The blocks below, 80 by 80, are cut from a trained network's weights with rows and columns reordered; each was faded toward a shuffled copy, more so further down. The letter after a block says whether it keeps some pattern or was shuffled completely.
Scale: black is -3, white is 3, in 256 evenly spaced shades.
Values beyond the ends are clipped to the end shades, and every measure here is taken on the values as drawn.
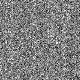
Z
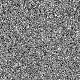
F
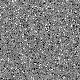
F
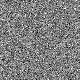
F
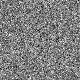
F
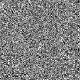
Z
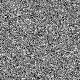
F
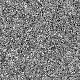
F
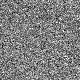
F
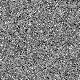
F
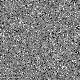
F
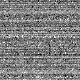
Z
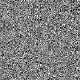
Z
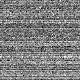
Z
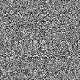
Z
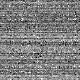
Z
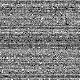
Z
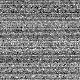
Z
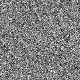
F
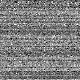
Z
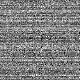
Z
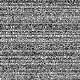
Z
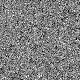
F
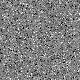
F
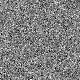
F
